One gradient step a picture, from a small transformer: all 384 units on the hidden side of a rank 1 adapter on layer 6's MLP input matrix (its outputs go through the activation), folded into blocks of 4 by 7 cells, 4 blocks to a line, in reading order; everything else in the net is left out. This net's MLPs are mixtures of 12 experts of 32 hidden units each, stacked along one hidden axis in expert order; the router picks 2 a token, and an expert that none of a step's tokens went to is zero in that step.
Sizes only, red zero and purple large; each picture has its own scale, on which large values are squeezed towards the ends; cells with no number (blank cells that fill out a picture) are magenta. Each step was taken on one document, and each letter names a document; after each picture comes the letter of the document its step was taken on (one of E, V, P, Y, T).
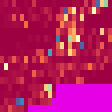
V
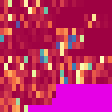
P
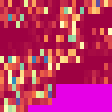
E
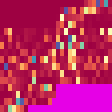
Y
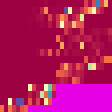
V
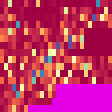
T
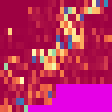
Y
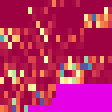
P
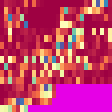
Y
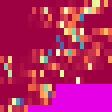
V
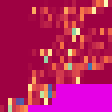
V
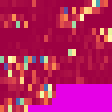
Y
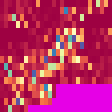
E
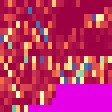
P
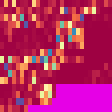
Y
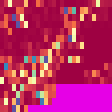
T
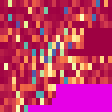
T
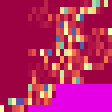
V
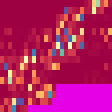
E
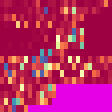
T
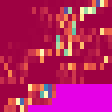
V
